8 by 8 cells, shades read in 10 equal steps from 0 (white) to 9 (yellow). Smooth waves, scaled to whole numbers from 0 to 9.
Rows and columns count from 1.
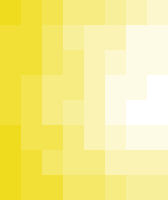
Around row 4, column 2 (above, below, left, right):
8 7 8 5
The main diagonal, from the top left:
9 8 6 5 3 2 3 4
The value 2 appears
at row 1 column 8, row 3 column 6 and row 6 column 6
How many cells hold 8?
10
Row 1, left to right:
9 8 7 5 5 4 3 2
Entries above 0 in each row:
8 8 8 7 6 8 8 8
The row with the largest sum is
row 8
